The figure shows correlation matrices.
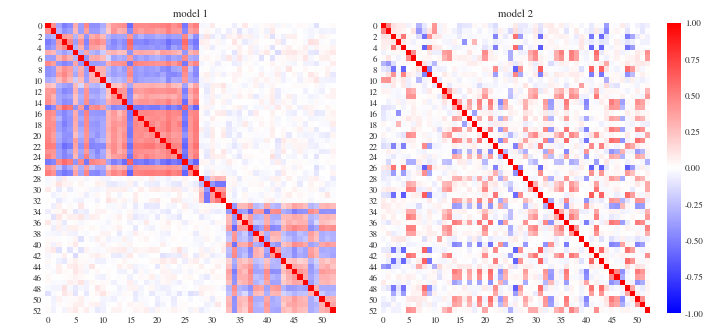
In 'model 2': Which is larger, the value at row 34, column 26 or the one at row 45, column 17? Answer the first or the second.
the second
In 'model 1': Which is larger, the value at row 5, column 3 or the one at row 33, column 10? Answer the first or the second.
the second
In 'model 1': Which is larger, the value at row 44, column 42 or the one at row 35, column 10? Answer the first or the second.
the second
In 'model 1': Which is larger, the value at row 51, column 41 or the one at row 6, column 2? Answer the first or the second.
the second
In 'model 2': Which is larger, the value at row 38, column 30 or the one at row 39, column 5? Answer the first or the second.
the first
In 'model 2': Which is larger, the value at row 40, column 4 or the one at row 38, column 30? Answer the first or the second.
the second
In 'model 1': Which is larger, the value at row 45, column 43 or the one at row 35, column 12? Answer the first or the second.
the first
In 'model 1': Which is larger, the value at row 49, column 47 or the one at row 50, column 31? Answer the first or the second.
the second
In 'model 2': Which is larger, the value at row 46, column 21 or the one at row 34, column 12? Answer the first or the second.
the first
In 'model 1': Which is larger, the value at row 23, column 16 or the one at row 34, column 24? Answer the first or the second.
the first
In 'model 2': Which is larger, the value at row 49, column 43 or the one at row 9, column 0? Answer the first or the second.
the first
